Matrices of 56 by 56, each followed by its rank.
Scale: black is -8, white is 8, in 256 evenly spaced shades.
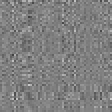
five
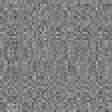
five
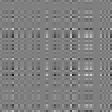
one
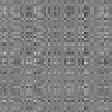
two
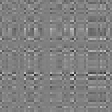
two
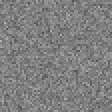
full rank
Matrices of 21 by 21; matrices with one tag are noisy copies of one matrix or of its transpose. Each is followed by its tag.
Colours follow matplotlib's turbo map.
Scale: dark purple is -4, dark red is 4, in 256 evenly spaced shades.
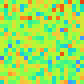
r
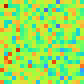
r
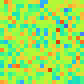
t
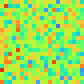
r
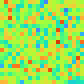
t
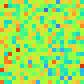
r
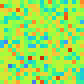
t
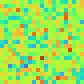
t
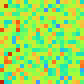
r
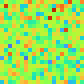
r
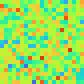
t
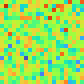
r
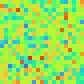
t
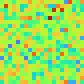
r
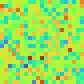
t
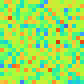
t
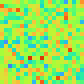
t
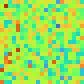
r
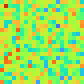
r
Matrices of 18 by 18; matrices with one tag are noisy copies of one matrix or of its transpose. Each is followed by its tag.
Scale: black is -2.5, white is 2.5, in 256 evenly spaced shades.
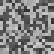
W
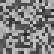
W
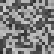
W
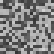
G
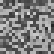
G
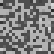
G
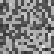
G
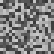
G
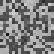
W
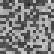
G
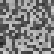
G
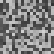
G
